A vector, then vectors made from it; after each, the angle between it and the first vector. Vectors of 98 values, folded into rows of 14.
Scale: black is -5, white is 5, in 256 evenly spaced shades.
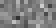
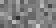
nearly parallel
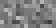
partly opposed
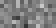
nearly parallel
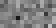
partly aligned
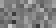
partly opposed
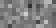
orthogonal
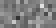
nearly parallel
